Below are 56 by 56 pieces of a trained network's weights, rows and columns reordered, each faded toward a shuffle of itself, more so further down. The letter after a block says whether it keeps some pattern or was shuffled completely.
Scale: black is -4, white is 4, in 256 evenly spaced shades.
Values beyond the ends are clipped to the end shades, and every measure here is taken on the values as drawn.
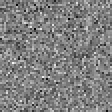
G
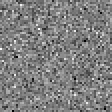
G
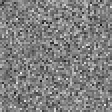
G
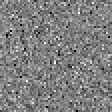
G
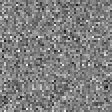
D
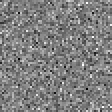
G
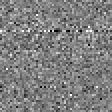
D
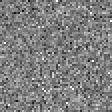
G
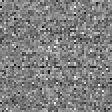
D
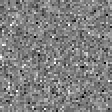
G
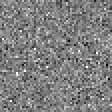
G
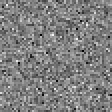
G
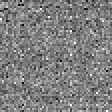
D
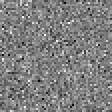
G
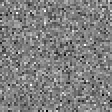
G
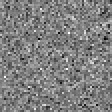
G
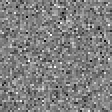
G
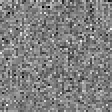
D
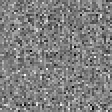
D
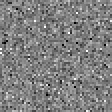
G
